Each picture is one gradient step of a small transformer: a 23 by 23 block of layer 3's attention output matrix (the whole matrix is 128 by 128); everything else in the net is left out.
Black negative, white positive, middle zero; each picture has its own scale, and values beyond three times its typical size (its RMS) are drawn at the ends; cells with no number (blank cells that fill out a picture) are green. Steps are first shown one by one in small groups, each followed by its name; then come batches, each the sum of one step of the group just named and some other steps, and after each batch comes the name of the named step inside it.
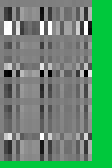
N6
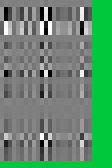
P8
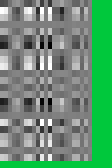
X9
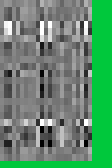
N6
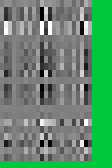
P8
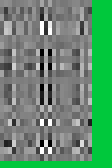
P8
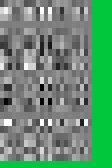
X9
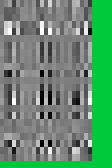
N6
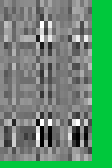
P8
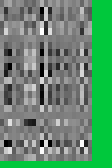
P8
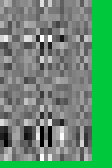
P8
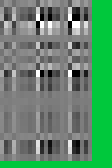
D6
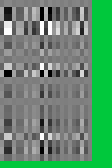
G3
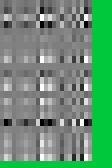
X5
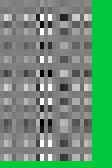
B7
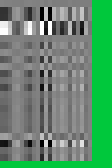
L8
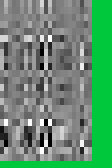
X5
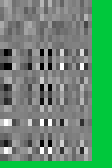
X5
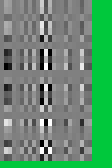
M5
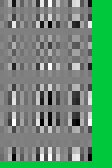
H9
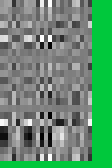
H9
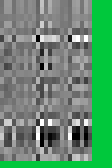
M5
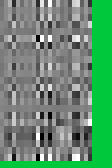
H9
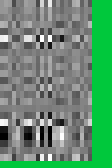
H9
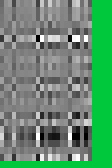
H9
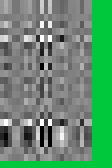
M5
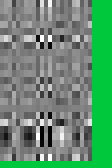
H9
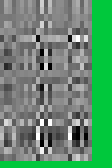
M5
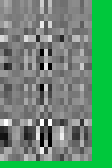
M5
